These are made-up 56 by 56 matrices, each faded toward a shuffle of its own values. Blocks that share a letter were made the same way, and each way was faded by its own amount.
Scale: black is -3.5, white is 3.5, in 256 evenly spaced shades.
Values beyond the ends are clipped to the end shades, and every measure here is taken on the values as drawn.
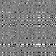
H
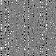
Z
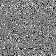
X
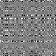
H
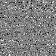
X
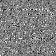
X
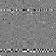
H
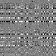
H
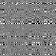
H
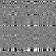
H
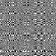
H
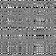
H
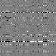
H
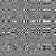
H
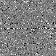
X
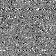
X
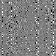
Z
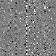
Z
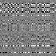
H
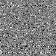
X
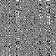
Z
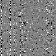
Z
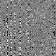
Z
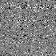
X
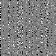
Z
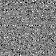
X
